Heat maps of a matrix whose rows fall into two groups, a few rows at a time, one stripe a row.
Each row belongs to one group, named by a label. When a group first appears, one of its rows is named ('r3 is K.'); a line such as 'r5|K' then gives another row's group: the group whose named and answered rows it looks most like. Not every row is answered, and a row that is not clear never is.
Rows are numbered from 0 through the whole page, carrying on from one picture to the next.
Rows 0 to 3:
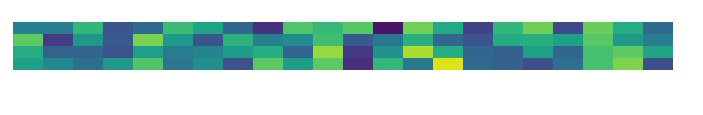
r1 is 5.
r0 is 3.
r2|5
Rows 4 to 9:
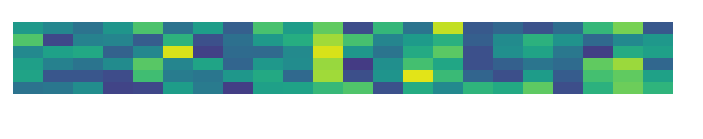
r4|5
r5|3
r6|3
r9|3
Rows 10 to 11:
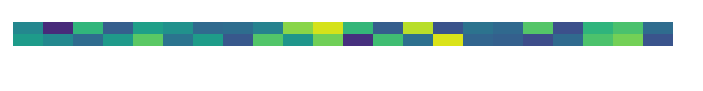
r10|3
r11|5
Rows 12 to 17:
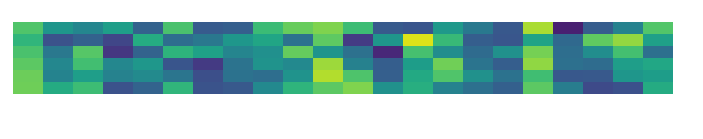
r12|3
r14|3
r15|3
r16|3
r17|3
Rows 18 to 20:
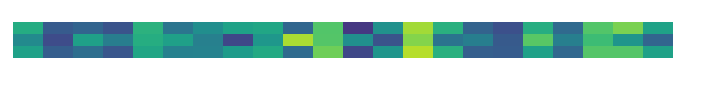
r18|5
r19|3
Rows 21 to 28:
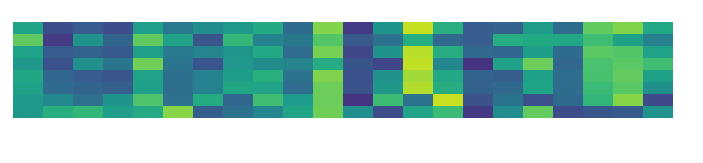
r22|5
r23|5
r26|5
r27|5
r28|3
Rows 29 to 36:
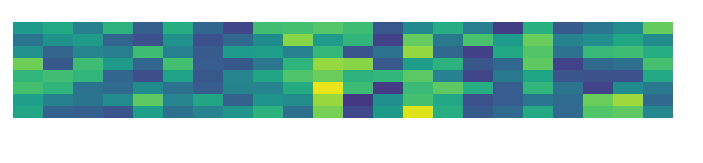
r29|3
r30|3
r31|5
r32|3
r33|3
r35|5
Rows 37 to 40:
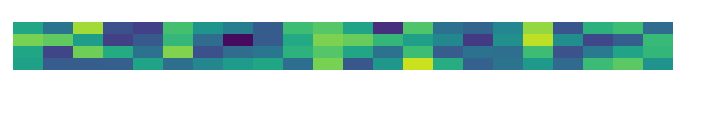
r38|3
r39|3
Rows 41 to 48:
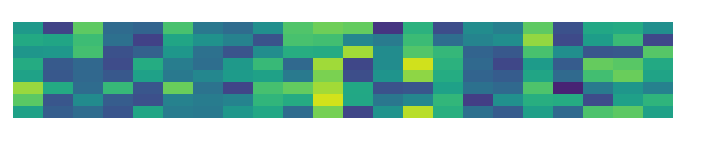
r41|3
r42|3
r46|3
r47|3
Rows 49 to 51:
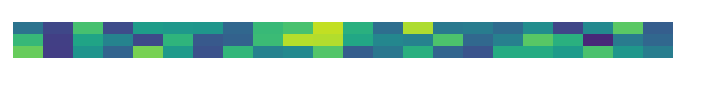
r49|3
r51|5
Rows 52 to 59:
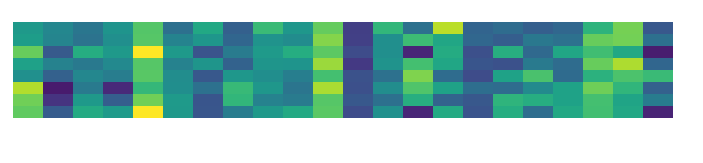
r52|5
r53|5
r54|5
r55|5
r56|5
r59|5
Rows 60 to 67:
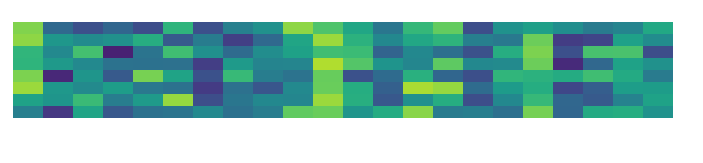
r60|3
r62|3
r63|3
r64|5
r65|3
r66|3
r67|3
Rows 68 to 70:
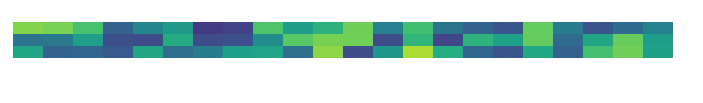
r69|3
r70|5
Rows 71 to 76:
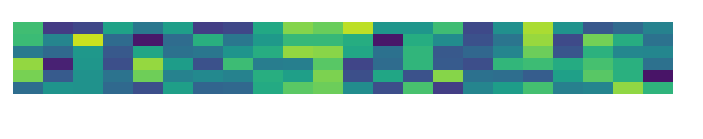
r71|3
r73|3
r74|5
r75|5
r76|3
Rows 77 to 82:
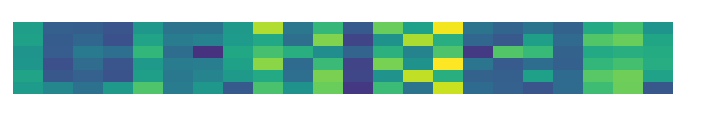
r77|5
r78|5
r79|5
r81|5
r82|5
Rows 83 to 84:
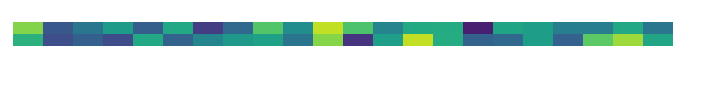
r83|3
